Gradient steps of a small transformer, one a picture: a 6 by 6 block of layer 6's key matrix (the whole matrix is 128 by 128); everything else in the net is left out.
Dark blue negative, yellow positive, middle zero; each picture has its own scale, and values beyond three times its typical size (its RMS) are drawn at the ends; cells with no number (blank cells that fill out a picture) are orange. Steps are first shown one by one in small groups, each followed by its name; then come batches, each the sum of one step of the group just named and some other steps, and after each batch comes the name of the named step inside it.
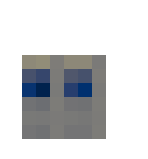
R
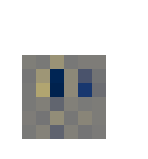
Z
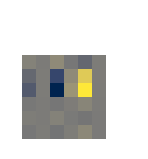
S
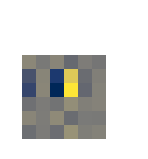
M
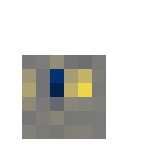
S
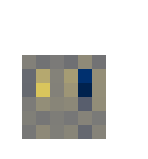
Z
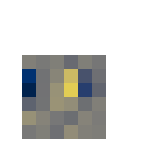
M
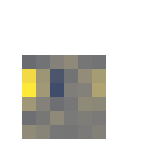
Z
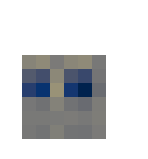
R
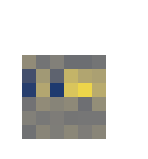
S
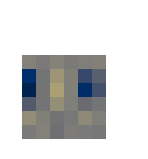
Z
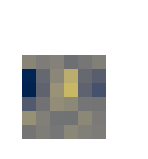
M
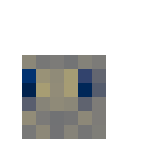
Z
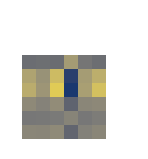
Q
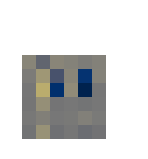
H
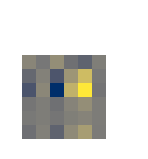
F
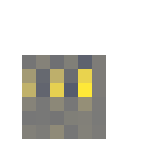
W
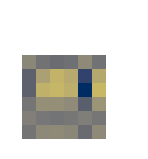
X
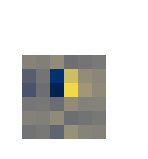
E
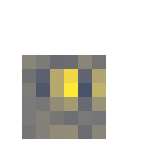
X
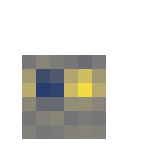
W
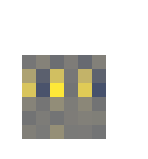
W
